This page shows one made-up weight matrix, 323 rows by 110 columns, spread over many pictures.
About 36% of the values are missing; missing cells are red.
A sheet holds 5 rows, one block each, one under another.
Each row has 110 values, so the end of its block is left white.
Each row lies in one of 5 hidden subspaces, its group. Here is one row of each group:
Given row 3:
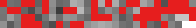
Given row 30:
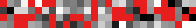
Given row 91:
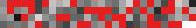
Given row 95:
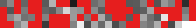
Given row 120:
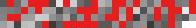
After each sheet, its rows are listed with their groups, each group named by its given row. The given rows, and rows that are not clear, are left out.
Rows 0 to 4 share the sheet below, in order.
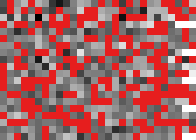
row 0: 91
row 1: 95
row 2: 30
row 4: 95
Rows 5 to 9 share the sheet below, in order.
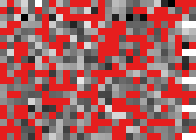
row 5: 30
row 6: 3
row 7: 95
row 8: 95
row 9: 120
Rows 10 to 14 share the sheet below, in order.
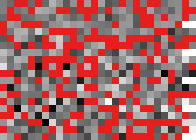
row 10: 91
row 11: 30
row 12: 95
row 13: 3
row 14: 30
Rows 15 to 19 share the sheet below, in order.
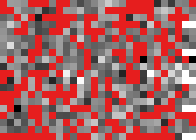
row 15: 91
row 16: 120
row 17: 120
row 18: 3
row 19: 120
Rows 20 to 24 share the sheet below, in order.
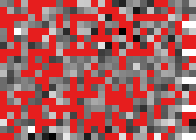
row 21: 91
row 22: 91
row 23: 30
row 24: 95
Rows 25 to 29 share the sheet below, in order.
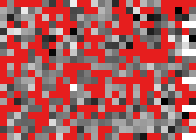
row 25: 120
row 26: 95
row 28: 95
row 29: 30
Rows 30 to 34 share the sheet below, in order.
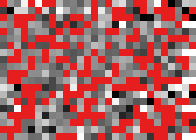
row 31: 30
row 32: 3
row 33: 3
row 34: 91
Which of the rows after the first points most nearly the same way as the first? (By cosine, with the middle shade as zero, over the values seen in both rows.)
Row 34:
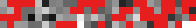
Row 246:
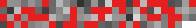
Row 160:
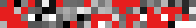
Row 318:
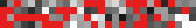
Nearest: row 318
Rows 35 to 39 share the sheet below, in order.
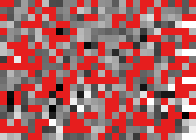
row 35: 91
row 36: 91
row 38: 120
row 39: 30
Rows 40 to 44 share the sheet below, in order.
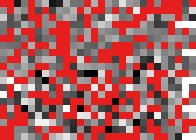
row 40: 91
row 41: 95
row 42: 91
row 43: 95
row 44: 91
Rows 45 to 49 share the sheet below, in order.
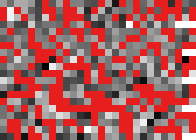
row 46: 95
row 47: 30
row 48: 95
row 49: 91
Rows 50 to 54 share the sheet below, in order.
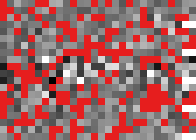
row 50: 91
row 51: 30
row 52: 120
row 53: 30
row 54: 91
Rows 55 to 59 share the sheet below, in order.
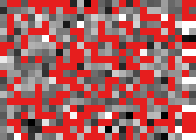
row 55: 95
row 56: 30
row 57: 3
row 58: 95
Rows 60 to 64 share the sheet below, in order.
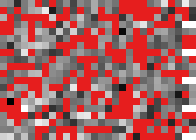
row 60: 30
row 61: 120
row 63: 120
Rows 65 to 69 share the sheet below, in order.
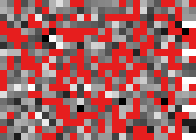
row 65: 91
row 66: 30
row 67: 30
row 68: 95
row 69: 30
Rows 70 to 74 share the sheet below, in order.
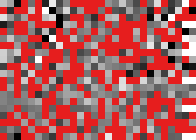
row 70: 30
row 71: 30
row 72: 30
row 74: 3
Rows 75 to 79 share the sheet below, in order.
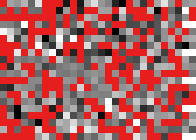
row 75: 120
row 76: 3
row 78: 3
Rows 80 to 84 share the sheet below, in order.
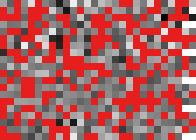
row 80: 95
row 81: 30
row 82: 120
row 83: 120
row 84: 3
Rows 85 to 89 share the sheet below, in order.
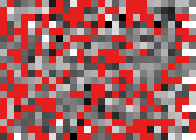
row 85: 95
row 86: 3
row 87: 95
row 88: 120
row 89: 3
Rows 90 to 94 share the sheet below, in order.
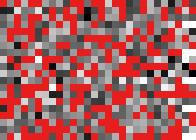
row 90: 91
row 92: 30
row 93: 30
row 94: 30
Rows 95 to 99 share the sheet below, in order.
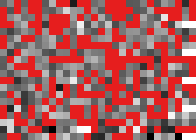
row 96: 3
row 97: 3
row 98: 120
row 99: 91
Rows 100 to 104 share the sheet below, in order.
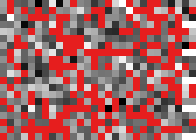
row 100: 120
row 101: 3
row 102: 120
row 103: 95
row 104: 95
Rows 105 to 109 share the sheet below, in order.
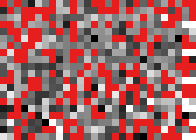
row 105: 95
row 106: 120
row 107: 120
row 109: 30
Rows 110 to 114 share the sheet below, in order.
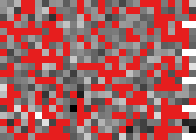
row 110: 91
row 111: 91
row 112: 95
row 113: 3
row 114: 30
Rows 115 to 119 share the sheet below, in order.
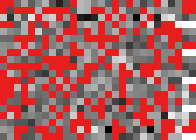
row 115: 91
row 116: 30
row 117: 120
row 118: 95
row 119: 3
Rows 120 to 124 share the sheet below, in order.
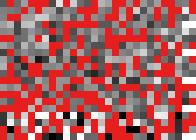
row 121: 30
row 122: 120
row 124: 120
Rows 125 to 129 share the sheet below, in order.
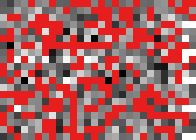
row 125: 91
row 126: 120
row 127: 95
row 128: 3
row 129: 30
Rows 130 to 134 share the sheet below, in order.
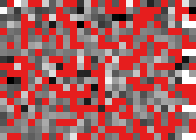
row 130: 95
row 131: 95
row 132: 3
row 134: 3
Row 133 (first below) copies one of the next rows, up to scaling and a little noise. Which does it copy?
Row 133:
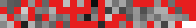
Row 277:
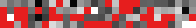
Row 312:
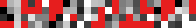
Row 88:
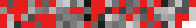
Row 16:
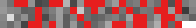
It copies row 88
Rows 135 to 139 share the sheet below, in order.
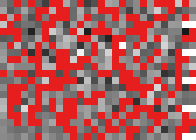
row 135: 120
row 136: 95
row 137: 95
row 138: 91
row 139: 95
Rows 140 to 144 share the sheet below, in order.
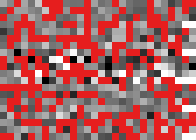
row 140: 30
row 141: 3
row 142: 95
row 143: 3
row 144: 95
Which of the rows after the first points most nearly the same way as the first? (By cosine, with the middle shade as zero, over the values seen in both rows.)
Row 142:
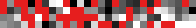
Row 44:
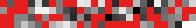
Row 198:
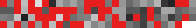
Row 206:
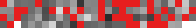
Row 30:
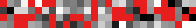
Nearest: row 30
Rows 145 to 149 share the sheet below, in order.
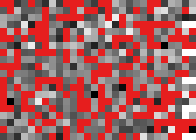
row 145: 95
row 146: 95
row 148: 120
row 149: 30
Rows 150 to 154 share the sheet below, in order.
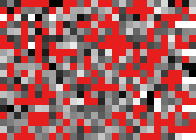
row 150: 91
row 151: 95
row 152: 30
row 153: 91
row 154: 91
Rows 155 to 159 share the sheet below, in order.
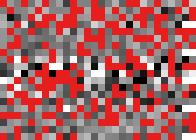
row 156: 120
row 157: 30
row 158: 91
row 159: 95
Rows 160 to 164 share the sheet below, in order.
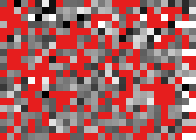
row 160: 91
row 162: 95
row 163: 30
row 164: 30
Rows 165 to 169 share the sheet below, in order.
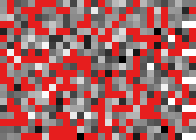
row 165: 120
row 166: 3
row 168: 30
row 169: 95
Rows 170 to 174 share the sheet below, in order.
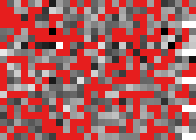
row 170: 30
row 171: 30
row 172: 120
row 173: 95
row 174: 3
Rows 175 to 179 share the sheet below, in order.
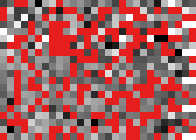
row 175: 30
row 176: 91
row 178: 120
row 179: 120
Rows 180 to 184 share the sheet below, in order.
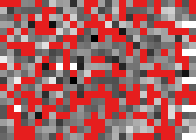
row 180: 95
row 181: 120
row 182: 3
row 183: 3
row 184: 30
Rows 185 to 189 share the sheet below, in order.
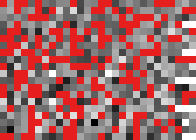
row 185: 3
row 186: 30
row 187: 91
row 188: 91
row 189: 120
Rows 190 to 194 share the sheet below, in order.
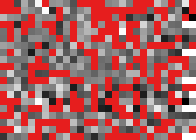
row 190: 30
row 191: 120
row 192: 120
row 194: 120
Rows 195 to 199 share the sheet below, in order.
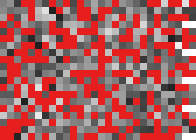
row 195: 30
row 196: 3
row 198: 30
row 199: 30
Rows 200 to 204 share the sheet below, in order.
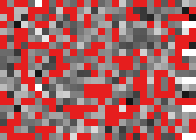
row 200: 30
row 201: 30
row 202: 91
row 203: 30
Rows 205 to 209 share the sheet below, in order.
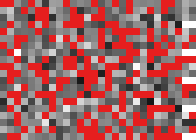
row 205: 91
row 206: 3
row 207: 91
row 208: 91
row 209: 30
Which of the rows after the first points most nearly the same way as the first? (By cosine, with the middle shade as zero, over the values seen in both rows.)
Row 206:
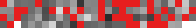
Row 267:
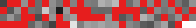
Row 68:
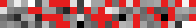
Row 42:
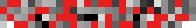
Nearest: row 68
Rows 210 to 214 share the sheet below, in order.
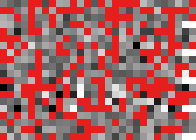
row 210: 120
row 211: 91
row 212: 120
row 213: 3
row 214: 91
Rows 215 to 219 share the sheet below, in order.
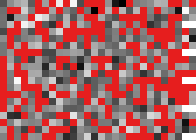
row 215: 120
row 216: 95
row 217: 3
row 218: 30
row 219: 95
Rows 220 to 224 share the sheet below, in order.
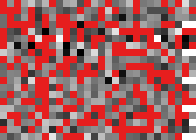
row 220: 95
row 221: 120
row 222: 95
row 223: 30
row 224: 95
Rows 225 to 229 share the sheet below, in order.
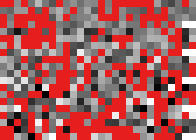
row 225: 30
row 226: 95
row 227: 91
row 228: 30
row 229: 120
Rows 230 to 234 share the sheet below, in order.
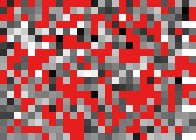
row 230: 95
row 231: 120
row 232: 91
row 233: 120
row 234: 91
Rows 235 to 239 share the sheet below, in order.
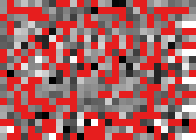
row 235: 120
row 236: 30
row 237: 120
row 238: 3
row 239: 120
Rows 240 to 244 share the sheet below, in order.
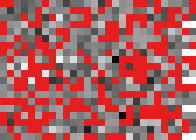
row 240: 120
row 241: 30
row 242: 120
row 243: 91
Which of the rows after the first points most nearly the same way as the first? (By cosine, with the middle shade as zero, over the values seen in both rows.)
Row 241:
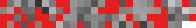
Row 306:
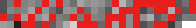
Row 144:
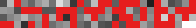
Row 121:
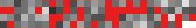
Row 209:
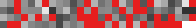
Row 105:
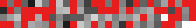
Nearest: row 105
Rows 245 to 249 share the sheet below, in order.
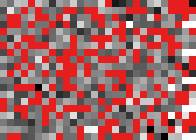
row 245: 120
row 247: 30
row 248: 30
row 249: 3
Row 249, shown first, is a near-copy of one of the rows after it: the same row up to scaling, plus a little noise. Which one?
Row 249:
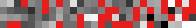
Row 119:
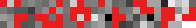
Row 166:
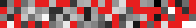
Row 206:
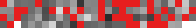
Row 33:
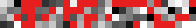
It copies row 119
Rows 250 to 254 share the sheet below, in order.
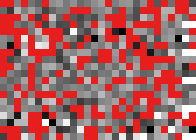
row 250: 91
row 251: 120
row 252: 95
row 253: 91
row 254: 30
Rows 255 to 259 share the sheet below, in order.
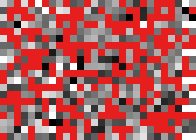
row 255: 30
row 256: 95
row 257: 3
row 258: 95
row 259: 30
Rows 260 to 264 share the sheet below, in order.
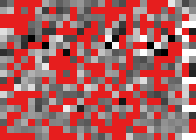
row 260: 30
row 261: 3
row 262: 30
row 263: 95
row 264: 120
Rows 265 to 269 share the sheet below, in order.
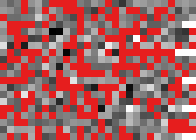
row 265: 120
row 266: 91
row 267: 3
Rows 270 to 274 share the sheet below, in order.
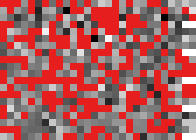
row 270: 95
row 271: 120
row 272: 3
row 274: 30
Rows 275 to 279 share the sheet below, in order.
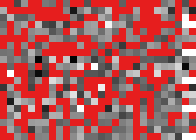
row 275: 3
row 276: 95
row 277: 120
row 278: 120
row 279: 91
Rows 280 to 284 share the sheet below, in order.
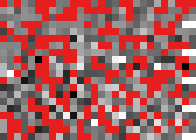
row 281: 3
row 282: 120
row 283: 3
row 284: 120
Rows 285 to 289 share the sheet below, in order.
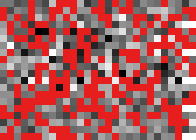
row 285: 95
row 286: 120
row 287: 95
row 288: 95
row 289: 95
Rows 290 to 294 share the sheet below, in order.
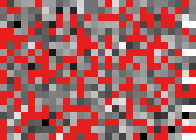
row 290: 3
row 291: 95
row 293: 95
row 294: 30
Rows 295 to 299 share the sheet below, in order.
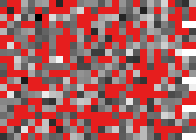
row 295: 91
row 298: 91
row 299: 30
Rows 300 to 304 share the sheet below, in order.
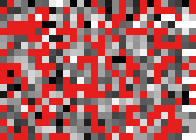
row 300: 95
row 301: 30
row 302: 120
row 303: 95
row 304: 30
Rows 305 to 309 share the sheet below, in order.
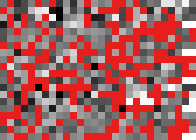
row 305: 30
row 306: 3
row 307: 120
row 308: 30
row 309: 91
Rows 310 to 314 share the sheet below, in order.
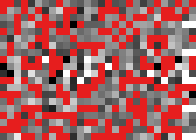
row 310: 3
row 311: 91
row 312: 120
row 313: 95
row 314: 3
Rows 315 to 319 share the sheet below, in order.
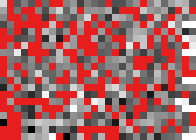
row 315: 3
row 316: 30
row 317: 91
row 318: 3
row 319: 95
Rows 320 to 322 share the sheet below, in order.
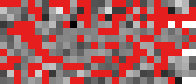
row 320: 3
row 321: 91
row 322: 91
